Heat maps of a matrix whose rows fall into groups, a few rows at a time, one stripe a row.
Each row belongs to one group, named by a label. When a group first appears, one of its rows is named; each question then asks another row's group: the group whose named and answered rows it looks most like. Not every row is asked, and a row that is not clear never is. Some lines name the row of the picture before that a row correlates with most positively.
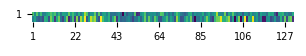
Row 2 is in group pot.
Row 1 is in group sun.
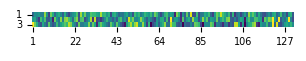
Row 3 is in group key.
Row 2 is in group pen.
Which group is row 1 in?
pot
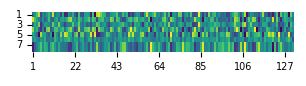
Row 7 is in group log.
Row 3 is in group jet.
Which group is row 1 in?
jet
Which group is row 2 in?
key
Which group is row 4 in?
key
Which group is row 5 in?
pen
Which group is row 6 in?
pen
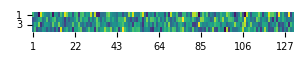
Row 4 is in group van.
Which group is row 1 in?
pen
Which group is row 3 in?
jet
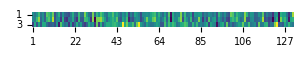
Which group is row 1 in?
jet
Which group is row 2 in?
jet
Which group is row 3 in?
van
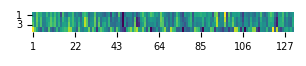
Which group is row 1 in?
sun
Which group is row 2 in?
sun
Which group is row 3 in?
sun
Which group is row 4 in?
key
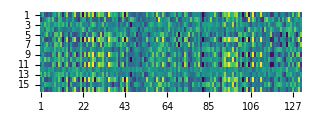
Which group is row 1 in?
pot
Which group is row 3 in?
sun
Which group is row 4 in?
log
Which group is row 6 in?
pot
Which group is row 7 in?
jet
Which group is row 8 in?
sun
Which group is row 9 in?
pot
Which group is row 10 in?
sun
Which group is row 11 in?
pot
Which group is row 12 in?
pen
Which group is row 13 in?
sun
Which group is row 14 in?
pot
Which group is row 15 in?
sun
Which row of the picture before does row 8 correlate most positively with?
1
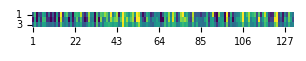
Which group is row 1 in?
van
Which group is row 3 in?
van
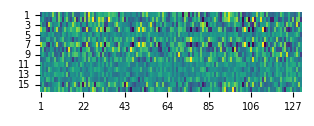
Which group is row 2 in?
pot
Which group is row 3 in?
pen
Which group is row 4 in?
key
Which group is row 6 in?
log
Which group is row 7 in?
key
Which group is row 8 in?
van
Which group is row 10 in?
log
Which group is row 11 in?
sun
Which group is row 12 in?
pen
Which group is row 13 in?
sun
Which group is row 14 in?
log
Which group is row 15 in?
pot
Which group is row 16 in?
sun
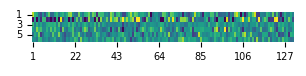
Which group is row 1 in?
key
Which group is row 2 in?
van
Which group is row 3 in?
sun
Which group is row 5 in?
jet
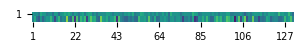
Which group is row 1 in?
pen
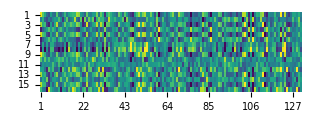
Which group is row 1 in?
key
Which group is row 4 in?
log
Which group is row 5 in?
key
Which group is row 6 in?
log
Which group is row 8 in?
van
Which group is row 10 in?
sun
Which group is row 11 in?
pot
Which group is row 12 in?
pen
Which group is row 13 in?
key
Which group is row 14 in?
jet
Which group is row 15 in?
key
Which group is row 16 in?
pen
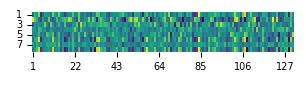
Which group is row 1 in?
jet
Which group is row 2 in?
key
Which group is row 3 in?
pot
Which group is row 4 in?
log
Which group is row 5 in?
jet
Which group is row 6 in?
jet
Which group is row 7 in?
sun
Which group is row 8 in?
jet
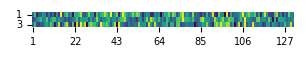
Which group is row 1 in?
van
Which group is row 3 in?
pot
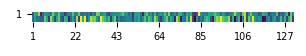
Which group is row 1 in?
jet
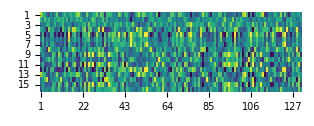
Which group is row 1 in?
key
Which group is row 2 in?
sun
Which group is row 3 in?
log
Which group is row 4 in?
pen
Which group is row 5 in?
van
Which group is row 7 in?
van
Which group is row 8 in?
pen
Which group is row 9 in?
pot
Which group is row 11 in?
pot
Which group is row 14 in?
jet
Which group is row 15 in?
pot
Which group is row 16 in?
pot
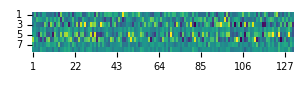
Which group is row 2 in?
sun
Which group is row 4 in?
pen
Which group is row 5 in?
pen
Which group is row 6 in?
key
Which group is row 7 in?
sun
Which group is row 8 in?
pen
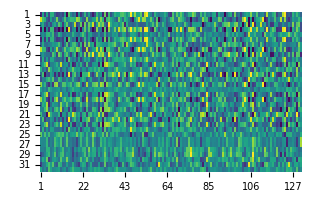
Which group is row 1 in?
van
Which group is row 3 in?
pot
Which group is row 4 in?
van
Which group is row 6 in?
van
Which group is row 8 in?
key
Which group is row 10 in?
van
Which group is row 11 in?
jet
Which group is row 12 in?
pen
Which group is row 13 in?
van
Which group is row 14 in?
log
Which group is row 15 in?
key
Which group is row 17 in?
jet
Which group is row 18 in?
key
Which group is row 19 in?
jet
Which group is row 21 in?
pen
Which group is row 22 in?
van
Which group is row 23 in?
jet
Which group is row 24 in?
van
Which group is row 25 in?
sun
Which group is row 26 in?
jet
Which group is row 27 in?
jet
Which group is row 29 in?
log
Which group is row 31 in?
log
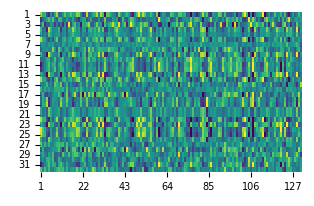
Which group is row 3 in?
van
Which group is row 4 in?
pen
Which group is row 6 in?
key
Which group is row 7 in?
pen
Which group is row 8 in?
pot
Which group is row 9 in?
pen
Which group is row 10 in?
log
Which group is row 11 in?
log
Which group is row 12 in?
log
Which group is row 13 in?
pen
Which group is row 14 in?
key
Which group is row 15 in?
jet
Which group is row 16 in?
sun
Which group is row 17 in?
pot
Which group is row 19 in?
jet
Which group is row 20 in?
pen
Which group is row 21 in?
pen
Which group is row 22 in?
key
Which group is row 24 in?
key
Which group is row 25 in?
key
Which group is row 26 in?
pen
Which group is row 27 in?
sun
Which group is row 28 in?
pot
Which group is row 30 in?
log
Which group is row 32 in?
sun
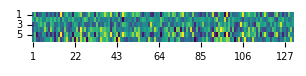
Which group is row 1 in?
van
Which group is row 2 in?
sun
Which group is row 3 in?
log
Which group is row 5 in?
van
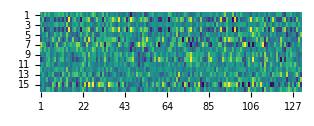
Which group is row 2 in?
van
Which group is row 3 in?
sun
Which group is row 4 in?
van
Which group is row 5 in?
jet
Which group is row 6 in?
pot
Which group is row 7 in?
key
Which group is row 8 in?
sun
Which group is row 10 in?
log
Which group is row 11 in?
log
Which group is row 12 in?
sun
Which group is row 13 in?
pen
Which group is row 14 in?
jet
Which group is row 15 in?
pot
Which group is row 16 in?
log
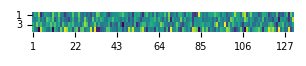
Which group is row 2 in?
jet
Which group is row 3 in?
sun
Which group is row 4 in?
pen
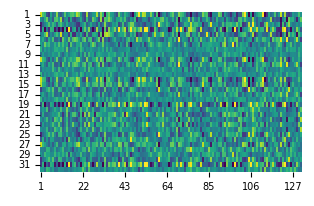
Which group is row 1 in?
key
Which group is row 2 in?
jet
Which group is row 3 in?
log
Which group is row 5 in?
jet
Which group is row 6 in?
pen
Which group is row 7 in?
sun
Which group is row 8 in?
sun
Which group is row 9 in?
pot
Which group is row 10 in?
key
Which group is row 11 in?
pen
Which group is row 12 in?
pot
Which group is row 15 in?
key
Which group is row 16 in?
log
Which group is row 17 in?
pen
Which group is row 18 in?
sun
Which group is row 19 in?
van
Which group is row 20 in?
jet
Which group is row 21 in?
pot
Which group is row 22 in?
jet
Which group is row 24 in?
jet
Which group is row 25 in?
log
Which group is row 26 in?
van
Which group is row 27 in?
key
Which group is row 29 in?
sun
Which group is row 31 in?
van
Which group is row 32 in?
log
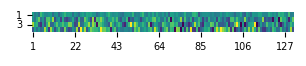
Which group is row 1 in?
pen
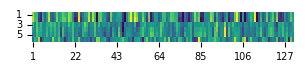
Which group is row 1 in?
key
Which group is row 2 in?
key
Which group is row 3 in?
sun
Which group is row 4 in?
sun
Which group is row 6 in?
jet
